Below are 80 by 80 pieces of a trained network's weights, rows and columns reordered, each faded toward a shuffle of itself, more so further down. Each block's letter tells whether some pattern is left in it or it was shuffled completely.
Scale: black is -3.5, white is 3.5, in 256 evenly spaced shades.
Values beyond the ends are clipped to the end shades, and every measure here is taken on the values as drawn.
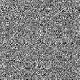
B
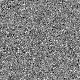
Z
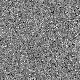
Z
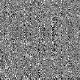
B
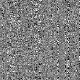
B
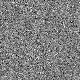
Z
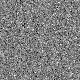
Z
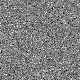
Z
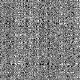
B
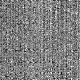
B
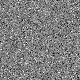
Z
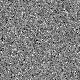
Z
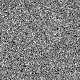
Z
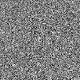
B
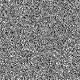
B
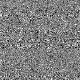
B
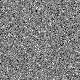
Z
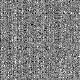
B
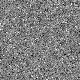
Z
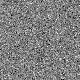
Z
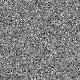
Z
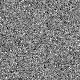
Z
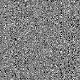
B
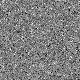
Z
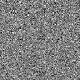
B
